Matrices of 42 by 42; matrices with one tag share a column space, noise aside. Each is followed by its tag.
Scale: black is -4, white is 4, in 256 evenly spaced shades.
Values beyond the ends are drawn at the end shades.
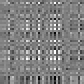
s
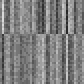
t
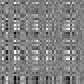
s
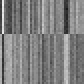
t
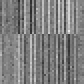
t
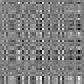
s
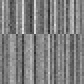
t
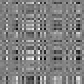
s
